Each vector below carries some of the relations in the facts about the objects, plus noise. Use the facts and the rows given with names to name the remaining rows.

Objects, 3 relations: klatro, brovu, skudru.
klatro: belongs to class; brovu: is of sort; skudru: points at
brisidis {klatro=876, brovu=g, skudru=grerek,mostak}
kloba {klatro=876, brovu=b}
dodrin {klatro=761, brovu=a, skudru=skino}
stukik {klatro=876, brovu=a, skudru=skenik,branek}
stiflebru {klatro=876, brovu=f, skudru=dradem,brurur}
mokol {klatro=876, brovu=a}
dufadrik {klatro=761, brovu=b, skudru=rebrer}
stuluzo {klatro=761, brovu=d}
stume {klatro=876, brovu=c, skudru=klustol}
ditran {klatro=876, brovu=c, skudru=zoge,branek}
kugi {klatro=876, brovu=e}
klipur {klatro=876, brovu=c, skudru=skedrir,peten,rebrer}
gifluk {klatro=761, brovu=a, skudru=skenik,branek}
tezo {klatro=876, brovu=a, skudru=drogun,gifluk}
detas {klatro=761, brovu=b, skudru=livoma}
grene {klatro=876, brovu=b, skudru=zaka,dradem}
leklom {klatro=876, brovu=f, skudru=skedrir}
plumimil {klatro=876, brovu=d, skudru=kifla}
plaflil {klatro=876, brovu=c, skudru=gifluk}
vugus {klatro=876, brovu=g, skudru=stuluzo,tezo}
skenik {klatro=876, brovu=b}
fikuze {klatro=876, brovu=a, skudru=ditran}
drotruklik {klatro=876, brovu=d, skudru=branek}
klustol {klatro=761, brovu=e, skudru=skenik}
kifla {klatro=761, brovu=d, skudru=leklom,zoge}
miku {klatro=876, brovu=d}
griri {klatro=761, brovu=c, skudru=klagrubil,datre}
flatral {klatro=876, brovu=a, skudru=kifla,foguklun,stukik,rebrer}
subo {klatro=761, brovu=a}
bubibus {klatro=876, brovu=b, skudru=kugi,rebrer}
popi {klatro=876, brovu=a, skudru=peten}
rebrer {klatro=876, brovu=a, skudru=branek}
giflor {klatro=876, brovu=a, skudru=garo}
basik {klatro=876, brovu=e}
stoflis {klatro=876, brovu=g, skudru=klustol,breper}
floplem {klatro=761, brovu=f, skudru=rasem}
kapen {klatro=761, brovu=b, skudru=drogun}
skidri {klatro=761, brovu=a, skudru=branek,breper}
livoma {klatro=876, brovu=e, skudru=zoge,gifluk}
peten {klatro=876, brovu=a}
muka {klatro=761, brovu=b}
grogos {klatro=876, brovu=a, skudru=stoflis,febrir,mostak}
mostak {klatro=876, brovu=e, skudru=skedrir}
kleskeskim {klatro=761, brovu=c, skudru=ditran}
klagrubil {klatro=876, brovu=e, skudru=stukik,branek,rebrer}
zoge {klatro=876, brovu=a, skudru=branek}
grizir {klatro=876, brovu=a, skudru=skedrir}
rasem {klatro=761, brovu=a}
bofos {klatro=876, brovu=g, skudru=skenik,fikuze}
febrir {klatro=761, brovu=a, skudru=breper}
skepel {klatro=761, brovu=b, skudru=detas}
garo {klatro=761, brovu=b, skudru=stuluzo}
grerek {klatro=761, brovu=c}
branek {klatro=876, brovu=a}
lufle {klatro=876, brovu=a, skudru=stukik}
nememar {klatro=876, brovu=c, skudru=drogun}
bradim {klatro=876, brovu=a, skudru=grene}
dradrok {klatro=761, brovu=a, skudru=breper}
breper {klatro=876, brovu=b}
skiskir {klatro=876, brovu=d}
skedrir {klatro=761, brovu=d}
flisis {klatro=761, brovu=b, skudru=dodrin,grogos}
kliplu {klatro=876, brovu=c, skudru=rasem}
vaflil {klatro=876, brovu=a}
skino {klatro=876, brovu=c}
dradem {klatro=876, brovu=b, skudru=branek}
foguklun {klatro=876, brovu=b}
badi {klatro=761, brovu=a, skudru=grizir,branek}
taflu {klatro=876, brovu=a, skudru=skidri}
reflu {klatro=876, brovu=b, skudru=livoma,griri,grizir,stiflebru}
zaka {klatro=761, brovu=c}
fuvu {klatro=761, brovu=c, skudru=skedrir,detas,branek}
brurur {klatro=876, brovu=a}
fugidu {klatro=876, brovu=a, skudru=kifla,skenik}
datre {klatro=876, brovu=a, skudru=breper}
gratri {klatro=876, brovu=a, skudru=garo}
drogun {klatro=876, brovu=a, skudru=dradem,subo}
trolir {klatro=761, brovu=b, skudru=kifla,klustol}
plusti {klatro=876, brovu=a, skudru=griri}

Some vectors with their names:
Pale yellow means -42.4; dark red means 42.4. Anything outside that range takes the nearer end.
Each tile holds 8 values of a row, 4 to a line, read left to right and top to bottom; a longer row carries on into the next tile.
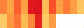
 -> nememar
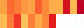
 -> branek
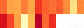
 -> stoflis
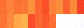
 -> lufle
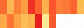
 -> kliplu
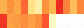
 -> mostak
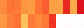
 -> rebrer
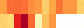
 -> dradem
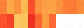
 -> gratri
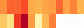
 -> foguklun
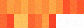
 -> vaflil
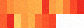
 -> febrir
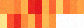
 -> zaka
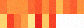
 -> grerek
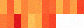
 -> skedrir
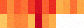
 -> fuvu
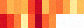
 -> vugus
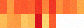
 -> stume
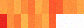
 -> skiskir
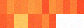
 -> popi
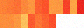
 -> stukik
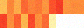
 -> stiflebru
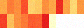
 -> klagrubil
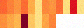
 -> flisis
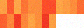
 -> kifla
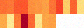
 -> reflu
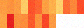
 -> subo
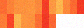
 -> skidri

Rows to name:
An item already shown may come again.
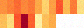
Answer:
grene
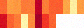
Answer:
bofos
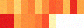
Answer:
floplem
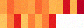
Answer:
branek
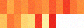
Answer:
skino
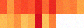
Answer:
klipur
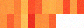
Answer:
drogun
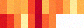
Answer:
vugus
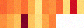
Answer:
flisis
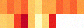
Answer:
breper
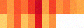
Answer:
plaflil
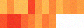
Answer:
stuluzo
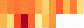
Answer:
grene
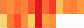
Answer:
griri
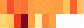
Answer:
detas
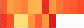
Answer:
grogos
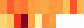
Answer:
detas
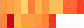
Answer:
rasem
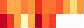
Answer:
brisidis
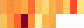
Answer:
garo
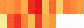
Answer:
zaka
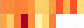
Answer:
kloba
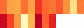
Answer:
stoflis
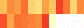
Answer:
kugi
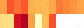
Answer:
skenik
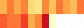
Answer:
klustol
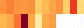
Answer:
muka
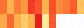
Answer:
kliplu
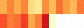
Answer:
klustol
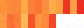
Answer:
brurur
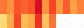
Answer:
ditran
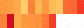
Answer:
rasem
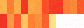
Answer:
leklom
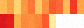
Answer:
floplem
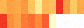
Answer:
basik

